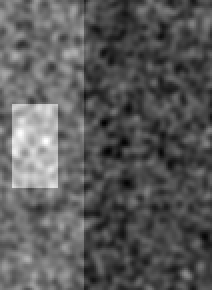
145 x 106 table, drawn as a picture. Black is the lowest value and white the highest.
An odd patch, higher than its surroundings, sits in the middle left. A vertical seam about 40% of the way across splits the table, and the left part is higher. The ninth with the highest average is the middle left. Most values sit low, with a long tail of high ones. There are no regular stripes.
